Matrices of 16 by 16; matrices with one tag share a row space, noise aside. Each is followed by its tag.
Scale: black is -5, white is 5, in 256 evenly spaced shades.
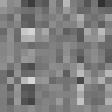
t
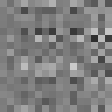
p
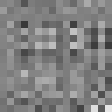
p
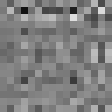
p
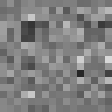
t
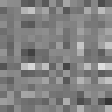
t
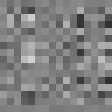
t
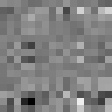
t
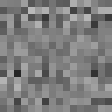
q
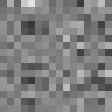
t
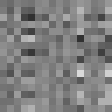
t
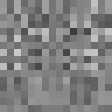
q
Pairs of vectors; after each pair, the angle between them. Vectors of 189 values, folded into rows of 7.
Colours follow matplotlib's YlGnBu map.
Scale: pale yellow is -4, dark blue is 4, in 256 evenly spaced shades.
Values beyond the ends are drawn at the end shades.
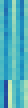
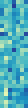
partly opposed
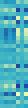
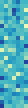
orthogonal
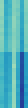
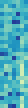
partly opposed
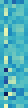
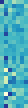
nearly opposite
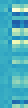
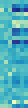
nearly opposite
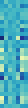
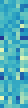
nearly parallel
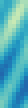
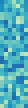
orthogonal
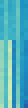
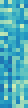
partly opposed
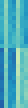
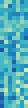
partly aligned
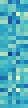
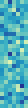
partly aligned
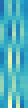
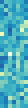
partly aligned
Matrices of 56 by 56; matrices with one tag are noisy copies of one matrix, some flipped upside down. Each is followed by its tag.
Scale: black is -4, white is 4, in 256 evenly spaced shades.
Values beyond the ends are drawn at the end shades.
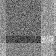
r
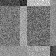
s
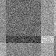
r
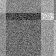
r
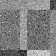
s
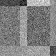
s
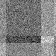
r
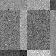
s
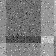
r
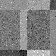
s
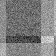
r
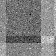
r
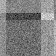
r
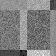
s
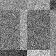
s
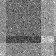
r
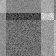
r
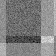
r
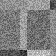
s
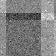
r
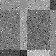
s
